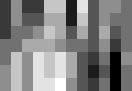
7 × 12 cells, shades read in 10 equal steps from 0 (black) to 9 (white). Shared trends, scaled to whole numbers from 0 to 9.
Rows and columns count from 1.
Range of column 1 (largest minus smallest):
3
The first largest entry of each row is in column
8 8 5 3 4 4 6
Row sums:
51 49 53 53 59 57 60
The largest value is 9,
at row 7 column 6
